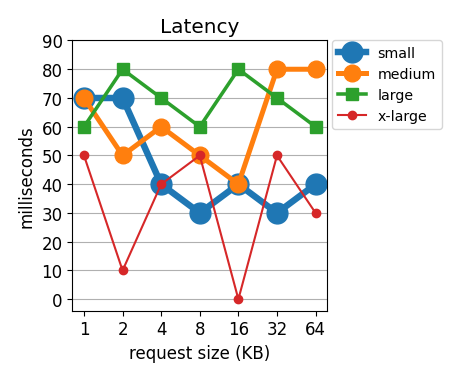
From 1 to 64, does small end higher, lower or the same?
lower
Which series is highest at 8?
large
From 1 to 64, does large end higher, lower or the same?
the same
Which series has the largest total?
large
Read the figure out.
Title: Latency
x-axis: request size (KB), ticks 1 2 4 8 16 32 64
y-axis: milliseconds, ticks 0 10 20 30 40 50 60 70 80 90
Legend: small, medium, large, x-large
Values:
small: 70 70 40 30 40 30 40
medium: 70 50 60 50 40 80 80
large: 60 80 70 60 80 70 60
x-large: 50 10 40 50 0 50 30
